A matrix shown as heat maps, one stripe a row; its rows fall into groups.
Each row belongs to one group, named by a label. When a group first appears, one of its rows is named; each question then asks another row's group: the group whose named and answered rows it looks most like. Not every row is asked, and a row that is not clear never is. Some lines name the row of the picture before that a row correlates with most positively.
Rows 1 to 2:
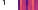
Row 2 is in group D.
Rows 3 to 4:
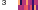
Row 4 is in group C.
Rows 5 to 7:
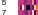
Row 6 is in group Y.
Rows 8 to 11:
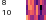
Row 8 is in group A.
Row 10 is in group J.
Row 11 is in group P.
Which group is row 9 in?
J
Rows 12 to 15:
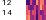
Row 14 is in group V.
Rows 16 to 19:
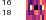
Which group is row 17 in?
Y
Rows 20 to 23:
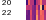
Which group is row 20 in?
D
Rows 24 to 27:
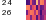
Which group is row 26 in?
J
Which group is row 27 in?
V
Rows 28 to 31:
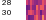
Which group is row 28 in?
Y
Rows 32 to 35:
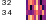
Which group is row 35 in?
J
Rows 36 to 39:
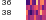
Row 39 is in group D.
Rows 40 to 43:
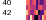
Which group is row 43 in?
Y
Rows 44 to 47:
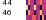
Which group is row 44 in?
D
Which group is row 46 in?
D
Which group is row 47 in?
C
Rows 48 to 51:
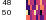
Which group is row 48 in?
D
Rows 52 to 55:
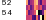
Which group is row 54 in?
P
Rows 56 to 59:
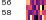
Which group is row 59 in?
Y
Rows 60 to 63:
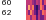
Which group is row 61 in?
A
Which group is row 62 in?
Y
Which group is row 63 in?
V
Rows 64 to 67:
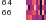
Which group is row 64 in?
C
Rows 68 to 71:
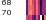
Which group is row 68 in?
J
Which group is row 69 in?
J
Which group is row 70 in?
J
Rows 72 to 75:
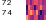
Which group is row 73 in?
D
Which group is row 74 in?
J
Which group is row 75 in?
P
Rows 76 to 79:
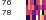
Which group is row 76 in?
D
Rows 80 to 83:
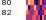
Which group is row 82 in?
P
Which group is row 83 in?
C
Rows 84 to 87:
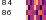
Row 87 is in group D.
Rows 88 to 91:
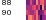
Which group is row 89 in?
C
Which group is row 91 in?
J
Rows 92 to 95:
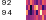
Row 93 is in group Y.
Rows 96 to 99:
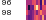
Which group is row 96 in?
C
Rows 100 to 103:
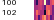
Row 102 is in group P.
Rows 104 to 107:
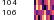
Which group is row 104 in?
D
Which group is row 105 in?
A
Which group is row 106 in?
P
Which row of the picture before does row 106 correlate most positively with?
100
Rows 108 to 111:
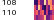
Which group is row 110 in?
V
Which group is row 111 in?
P
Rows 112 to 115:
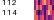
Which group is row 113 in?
A
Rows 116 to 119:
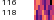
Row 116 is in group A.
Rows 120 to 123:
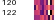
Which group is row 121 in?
D
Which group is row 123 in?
C
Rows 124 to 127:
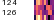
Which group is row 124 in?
J
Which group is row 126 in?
A
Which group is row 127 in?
J
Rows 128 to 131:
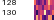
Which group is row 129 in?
D
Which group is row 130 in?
P
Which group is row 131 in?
A
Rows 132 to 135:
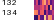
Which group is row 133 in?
C
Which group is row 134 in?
V
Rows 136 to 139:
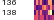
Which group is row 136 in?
A
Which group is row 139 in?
V
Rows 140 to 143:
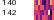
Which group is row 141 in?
V
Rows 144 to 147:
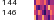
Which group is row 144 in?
J
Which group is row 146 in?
Y
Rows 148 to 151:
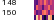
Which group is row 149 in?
D
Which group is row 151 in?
A
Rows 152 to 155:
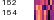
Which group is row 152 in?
C
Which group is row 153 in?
A
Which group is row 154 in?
J
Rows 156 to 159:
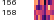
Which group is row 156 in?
V
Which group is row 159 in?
Y
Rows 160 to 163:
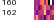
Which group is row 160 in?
C
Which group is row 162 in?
P
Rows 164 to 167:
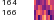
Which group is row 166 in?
J
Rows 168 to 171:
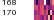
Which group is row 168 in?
P
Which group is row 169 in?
V
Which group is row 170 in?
C
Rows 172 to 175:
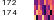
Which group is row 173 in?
Y
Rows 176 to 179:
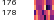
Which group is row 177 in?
P
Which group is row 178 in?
D
